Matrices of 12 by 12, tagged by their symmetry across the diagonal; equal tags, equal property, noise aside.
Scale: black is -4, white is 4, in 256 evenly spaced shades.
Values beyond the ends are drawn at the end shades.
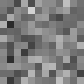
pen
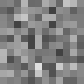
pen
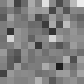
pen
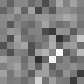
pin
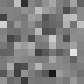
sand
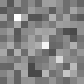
pin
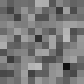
pin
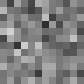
sand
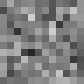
sand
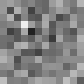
pin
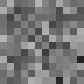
pin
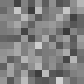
pen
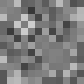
pin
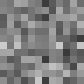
sand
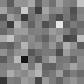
sand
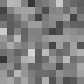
sand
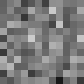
pen
